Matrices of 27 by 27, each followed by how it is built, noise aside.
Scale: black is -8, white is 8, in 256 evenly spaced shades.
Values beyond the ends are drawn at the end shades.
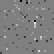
sparse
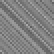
Toeplitz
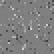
sparse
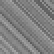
Toeplitz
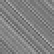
Toeplitz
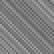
Toeplitz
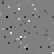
sparse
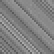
Toeplitz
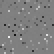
sparse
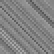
Toeplitz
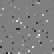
sparse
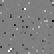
sparse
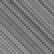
Toeplitz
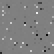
sparse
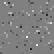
sparse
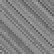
Toeplitz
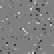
sparse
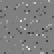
sparse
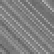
Toeplitz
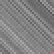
Toeplitz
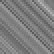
Toeplitz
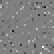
sparse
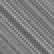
Toeplitz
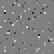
sparse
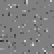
sparse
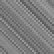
Toeplitz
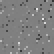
sparse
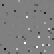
sparse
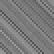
Toeplitz
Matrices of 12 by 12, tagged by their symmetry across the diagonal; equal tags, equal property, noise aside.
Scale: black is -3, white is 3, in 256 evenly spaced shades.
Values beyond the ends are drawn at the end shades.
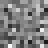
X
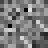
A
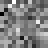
X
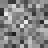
A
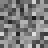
A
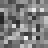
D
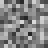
D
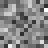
A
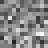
D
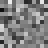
X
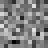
D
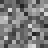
D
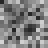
A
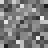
A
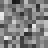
X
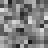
X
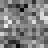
X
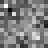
A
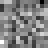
X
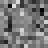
D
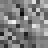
X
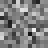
X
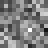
A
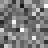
D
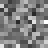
D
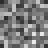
A
